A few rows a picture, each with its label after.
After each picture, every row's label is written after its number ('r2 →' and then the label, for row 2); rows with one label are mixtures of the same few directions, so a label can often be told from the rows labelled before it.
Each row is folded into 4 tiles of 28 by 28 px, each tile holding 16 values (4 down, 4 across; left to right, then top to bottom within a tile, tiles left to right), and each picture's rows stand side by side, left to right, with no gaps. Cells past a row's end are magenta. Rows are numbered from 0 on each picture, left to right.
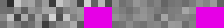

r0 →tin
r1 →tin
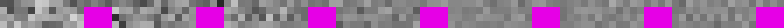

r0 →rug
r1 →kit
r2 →tin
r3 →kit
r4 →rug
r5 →tin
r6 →tin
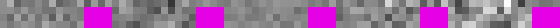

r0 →tin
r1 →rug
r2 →tin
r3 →tin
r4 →rug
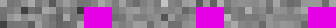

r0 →kit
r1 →tin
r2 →kit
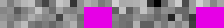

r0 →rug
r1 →rug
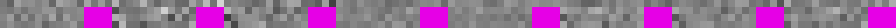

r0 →tin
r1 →kit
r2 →kit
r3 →tin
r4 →rug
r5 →kit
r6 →kit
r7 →kit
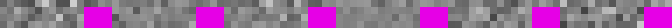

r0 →rug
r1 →kit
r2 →rug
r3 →rug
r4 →tin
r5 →kit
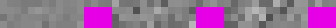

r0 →kit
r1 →kit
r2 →tin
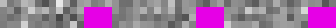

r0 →rug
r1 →rug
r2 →kit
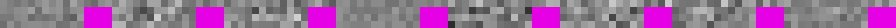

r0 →rug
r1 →tin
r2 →rug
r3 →tin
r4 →kit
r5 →tin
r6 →tin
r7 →kit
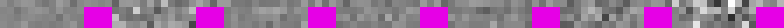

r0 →rug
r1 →kit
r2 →kit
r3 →tin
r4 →kit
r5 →tin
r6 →rug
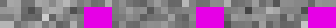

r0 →tin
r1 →rug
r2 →kit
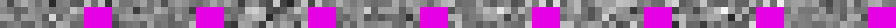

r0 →tin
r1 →kit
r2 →tin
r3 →rug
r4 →kit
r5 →tin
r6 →kit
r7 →rug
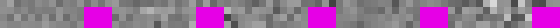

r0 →tin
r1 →kit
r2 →kit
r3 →rug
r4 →rug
